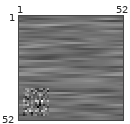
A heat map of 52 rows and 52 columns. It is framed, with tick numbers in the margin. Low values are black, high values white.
Grain: streaks across. Odd patch: rougher, in the bottom left. Histogram: heavy tails on both sides. Roughest part: bottom left. Mirror symmetry: none.
